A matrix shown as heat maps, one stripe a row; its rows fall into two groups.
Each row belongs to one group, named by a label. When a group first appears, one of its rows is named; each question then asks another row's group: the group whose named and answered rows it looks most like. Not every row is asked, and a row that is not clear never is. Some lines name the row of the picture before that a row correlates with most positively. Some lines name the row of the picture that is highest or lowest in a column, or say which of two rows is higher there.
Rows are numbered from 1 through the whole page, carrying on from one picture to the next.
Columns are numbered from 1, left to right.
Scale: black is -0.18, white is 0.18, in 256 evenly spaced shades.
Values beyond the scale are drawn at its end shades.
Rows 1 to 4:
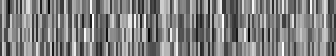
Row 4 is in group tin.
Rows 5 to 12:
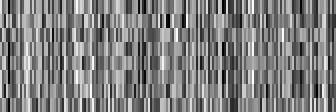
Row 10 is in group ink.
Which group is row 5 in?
ink
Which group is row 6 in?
ink
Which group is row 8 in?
ink
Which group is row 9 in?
tin
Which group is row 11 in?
ink
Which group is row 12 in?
tin
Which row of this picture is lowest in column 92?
6
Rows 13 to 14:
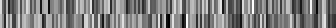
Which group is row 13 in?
ink
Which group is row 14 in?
ink
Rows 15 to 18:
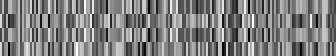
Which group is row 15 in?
tin
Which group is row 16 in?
ink
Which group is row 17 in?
tin
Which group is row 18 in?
ink
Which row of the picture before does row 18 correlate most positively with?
13
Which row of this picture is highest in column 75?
16
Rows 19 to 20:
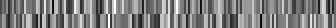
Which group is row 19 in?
ink
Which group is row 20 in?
tin
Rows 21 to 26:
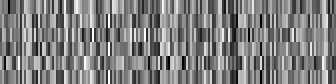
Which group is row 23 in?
tin
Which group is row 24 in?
tin
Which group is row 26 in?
tin
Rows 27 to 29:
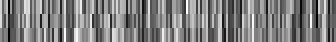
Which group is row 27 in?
ink
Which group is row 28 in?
ink
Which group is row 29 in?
ink
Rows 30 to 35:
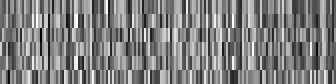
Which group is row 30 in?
ink
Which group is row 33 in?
ink
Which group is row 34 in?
ink
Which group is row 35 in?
tin
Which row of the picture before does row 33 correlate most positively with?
28
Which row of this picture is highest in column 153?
32
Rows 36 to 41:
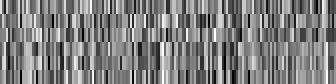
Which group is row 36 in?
ink
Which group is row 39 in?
tin
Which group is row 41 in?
tin
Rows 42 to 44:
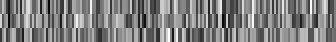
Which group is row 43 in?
ink
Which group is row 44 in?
tin
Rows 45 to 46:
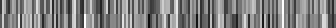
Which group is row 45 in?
tin
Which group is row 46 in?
tin
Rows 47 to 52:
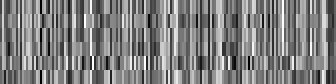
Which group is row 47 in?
tin
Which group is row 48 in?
tin
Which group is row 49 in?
tin
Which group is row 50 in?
tin
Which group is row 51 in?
tin
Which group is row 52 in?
ink
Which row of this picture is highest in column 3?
51
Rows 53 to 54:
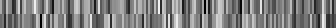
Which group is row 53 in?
ink
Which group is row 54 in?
ink
